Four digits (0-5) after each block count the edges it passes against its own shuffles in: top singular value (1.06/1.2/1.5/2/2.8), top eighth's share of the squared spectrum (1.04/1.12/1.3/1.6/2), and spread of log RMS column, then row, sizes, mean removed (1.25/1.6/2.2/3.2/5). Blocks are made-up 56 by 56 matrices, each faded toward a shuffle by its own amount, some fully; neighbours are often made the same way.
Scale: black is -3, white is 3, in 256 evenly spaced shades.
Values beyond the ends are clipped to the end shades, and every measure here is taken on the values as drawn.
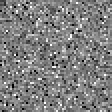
1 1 0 0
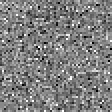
0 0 0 0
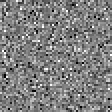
2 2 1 0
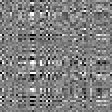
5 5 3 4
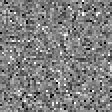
1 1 0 0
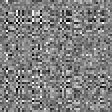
4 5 3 3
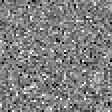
2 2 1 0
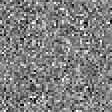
3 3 1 1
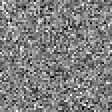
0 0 0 0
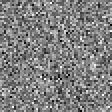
1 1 0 0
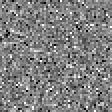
0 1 0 0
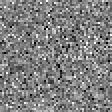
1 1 0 0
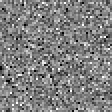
1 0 0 0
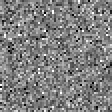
0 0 0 0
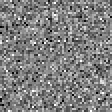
0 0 0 0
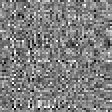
4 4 2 2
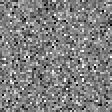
1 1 0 0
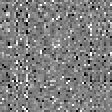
4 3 2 0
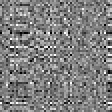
4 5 3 3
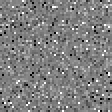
0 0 0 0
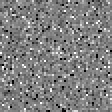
1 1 0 0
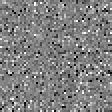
3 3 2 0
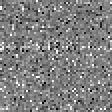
3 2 1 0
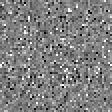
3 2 0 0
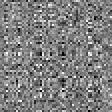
4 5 3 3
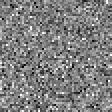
3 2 0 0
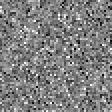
1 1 0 0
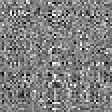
4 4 2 3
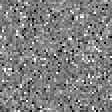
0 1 0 0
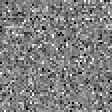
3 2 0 1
